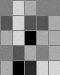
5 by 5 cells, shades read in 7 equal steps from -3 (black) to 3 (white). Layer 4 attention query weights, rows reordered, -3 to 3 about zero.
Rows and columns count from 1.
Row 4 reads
0 -1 1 0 1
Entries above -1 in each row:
5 2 4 4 3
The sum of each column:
1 2 -4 2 5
